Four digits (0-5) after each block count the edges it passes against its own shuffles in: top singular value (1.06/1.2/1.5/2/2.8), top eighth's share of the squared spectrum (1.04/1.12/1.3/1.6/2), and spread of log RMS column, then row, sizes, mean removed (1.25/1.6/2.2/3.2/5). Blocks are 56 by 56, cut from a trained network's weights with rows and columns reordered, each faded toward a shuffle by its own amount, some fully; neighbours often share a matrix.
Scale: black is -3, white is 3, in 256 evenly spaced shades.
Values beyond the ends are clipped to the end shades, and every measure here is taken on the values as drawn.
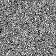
1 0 0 0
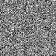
2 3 0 1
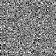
3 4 2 1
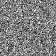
0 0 0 0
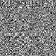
3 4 1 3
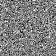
1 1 0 0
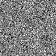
0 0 0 0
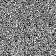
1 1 0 0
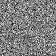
0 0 0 0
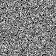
1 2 0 1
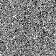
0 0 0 0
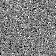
0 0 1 0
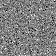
0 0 0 0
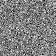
0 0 0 0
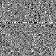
2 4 2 2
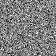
0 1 0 0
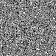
1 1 0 0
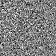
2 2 0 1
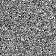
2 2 0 0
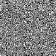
2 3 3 1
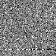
2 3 2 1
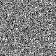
1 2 1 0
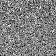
0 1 0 0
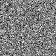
0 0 0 0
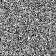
1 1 0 0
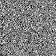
2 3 1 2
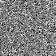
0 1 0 1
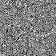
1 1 0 0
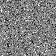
1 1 0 0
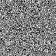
2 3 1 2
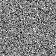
1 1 0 0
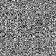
3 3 0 1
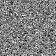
1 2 0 0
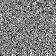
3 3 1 2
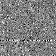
2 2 0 1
